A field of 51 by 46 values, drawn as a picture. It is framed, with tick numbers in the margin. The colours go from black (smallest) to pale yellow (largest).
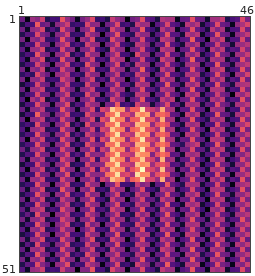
Stripes: upright, repeating 9 times. Seam: none. Odd patch: higher, in the centre. Ninth with the highest average: centre. Slope: none.
